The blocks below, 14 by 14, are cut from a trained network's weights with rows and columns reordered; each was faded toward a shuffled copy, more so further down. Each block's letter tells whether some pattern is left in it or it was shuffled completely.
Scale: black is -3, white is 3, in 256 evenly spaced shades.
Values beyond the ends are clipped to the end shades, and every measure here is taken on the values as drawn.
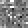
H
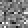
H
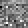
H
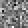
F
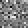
H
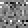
H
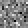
F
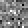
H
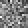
F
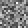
F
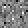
H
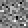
F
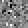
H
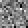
F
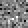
F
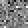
F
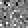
F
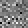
H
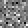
F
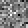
F
